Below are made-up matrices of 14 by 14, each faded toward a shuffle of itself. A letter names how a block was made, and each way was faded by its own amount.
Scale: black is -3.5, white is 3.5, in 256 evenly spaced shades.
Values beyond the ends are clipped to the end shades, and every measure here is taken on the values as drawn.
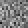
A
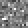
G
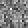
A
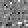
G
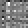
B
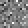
G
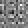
B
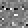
G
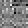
B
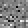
G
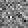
A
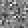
G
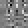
B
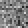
A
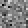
A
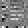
B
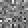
A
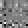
B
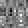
B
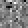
A
